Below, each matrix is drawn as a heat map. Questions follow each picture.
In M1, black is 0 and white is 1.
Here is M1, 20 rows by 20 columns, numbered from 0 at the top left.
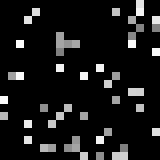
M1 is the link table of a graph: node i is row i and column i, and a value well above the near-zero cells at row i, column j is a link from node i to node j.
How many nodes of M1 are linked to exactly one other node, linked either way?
0
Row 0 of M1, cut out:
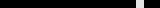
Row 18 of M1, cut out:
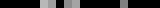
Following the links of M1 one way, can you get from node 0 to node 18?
no
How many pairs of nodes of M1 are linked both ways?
1
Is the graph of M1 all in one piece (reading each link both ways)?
yes
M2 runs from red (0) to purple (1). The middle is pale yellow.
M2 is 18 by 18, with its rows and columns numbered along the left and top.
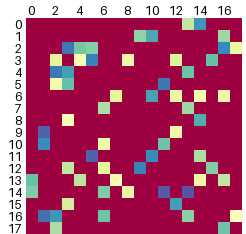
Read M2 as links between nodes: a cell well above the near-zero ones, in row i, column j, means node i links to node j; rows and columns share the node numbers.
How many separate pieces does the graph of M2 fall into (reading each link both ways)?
1
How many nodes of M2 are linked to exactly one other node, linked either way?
0
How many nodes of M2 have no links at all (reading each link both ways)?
0
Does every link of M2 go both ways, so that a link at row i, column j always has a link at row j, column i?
yes
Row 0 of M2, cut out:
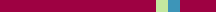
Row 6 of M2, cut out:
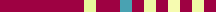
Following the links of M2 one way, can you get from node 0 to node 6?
yes
